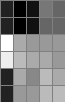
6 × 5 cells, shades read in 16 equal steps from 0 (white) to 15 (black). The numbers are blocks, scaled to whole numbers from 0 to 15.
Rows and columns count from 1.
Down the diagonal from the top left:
13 15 6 5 5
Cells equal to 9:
3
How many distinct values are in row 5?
4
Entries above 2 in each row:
5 5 4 4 5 5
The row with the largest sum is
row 2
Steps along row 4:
up up same up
